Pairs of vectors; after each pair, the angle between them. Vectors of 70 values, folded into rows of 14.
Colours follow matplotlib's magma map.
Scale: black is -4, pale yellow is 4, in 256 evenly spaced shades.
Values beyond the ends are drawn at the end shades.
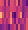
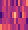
nearly opposite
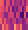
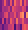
nearly opposite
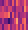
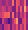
nearly parallel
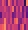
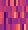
partly opposed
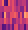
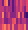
nearly opposite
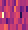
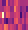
nearly parallel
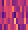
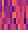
nearly opposite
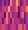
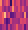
partly opposed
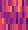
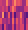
orthogonal
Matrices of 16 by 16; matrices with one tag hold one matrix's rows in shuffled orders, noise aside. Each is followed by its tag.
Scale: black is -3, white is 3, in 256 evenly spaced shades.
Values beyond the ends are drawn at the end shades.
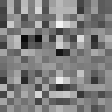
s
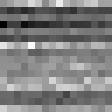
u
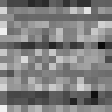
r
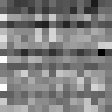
r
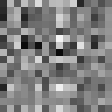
s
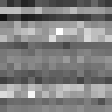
u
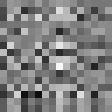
s
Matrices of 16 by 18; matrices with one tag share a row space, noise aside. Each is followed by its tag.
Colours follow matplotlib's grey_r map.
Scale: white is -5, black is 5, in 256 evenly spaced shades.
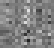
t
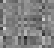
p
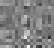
t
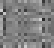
p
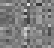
t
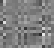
p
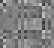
p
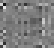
p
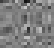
t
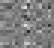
t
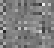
p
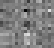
t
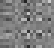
t
